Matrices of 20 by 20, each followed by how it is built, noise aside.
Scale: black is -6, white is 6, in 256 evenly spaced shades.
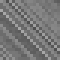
Toeplitz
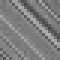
Toeplitz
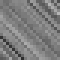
Toeplitz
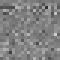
uneven rows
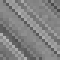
Toeplitz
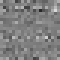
uneven rows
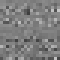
uneven rows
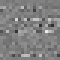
uneven rows
